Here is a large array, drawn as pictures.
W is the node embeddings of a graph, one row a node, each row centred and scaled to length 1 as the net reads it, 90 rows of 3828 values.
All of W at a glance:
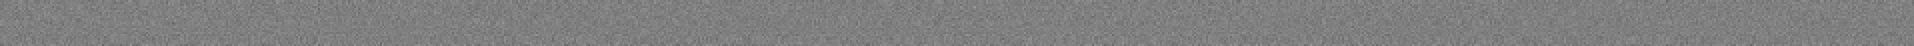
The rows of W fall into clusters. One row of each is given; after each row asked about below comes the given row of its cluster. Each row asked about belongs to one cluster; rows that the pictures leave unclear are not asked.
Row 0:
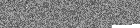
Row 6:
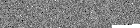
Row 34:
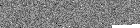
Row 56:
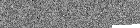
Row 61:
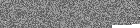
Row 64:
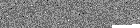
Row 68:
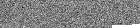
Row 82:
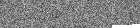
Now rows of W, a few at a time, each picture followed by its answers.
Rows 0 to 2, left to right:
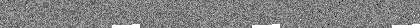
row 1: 61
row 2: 6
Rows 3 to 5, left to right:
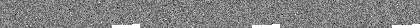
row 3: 6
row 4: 34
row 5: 6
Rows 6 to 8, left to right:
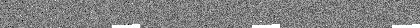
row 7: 56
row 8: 64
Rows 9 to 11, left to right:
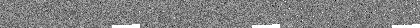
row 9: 0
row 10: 68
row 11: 6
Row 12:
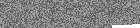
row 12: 34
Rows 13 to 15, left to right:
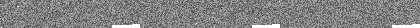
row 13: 82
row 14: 34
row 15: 64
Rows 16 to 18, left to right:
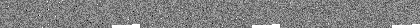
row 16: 6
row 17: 64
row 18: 64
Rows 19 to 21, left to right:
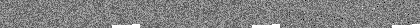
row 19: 6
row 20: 0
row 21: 61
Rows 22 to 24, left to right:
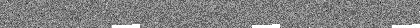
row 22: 0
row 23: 68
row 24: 0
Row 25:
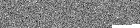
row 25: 64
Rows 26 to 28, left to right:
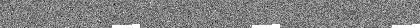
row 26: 82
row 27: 64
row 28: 0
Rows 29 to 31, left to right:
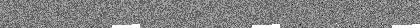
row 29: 56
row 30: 82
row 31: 34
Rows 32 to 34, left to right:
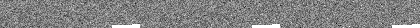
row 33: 68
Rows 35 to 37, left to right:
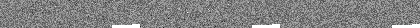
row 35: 64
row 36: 82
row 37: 68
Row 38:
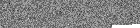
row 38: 82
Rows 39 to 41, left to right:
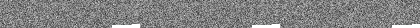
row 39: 56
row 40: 56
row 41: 82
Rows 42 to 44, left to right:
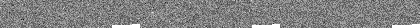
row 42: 61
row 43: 0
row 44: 61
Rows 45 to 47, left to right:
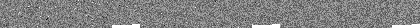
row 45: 64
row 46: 61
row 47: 56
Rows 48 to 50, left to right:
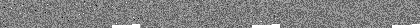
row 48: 64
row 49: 56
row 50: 61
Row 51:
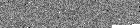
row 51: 0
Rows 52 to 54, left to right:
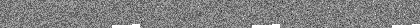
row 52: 68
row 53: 82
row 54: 82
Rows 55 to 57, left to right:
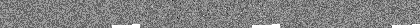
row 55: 6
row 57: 34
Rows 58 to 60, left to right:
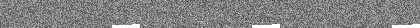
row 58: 64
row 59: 61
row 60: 6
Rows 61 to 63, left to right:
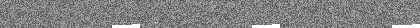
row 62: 68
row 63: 64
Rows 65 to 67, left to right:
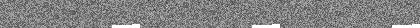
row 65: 0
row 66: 0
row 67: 82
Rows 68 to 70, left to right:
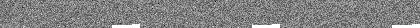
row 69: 61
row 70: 68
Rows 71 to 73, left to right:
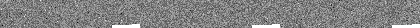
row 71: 61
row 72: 34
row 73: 34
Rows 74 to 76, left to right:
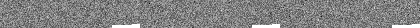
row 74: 56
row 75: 82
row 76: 61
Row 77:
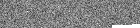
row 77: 82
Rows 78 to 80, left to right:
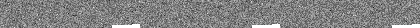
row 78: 34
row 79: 34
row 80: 34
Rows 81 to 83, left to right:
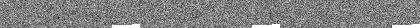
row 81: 0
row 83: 61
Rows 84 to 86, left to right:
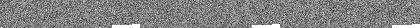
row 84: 82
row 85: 6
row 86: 34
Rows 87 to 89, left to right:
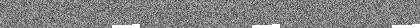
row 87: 34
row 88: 68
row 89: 6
